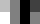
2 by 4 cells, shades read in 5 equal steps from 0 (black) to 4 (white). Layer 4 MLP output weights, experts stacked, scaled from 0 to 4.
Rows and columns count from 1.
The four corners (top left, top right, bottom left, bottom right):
3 1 4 2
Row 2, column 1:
4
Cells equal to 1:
1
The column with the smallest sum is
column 3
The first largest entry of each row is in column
1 1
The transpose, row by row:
3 4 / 2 2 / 0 0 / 1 2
